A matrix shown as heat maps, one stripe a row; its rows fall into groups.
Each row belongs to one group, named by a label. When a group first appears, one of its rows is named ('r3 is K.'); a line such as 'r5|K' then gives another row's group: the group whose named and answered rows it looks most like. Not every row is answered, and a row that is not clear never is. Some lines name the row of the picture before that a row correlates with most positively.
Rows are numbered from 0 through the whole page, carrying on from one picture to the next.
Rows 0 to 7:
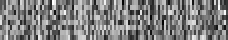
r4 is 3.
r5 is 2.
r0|2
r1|2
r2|3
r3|2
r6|3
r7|3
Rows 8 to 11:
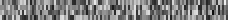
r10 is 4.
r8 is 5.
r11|3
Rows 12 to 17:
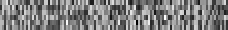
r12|3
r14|4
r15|5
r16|4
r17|4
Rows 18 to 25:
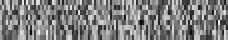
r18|2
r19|4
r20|5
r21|4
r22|2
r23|5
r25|5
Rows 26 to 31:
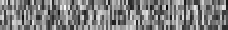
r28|4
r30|4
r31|2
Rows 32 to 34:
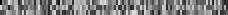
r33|3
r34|2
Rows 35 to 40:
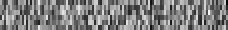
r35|5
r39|4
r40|5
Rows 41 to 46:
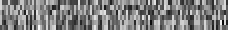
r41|5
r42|3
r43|2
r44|5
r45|5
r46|5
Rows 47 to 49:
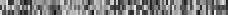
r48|4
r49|3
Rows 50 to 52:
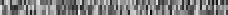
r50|2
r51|5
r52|5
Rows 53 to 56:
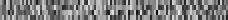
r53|4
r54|2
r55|3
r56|4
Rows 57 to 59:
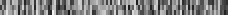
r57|2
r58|2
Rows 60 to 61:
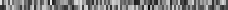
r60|3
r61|2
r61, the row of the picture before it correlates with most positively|57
